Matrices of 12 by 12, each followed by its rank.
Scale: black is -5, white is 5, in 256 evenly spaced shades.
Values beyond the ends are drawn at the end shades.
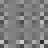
one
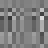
one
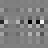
one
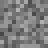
full rank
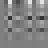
one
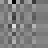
one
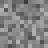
full rank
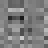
two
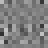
two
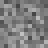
full rank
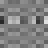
one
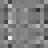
two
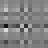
one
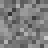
full rank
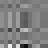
one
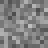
full rank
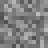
full rank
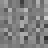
two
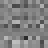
two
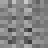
two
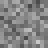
full rank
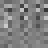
two
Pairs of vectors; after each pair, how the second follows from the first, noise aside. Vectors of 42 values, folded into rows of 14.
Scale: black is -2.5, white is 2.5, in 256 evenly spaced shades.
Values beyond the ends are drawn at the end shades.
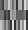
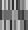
reversed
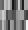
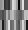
negated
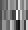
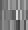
shrunk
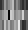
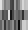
negated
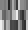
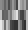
copied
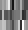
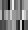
negated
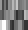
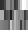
reversed
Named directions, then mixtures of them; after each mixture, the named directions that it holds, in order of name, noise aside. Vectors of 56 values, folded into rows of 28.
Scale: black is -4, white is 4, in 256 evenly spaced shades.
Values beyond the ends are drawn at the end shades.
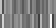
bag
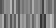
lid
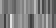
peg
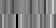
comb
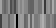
comb, lid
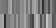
lid, peg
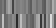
comb, lid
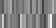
bag, comb, lid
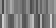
bag, peg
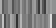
bag, comb, peg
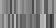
lid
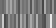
bag, lid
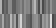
bag, comb, peg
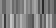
lid, peg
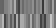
lid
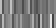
bag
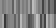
lid, peg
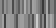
comb, lid, peg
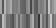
bag, peg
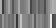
bag, comb
